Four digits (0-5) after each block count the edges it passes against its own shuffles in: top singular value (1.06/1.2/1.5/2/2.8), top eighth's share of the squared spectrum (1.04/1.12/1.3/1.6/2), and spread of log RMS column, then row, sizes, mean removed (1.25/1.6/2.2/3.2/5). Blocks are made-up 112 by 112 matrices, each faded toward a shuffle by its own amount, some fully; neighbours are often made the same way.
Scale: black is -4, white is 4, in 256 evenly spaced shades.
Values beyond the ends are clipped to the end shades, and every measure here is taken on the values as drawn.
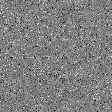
3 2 1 1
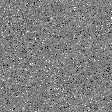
2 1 0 0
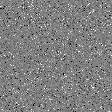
3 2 0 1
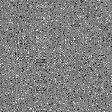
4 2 0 1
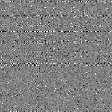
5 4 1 3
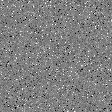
0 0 0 0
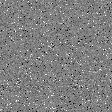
1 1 0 0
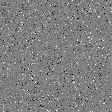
0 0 0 0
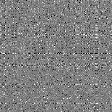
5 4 2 3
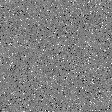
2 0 0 0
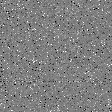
2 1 0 0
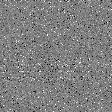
1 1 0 1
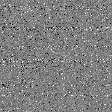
1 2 1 2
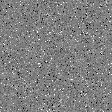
0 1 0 0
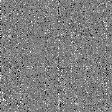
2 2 3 2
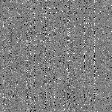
2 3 3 2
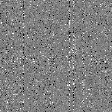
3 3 3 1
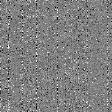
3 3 3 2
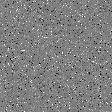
2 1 0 0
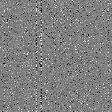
4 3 2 0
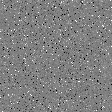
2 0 0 0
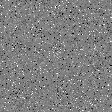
2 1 0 0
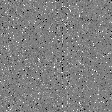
3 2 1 0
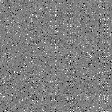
4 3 2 1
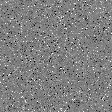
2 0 0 0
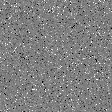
0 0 0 0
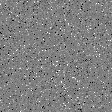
1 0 0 0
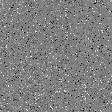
2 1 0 0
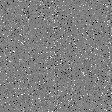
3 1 1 0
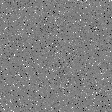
0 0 0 0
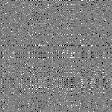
5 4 2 3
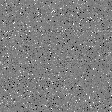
2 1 0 0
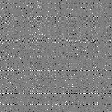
5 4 2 3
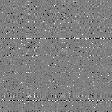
5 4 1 3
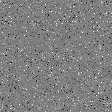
2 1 0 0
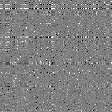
5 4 2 3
